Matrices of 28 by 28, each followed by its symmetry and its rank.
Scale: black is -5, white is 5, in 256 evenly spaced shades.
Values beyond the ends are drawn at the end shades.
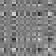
symmetric, rank two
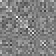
symmetric, rank five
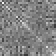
symmetric, rank five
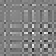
symmetric, rank two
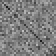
symmetric, full rank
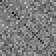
symmetric, full rank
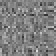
neither, rank five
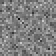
symmetric, full rank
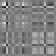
symmetric, rank two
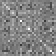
symmetric, rank five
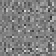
neither, rank five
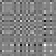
symmetric, rank two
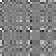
symmetric, rank two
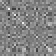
symmetric, rank five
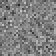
symmetric, full rank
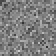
symmetric, full rank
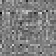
neither, rank five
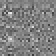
neither, rank five
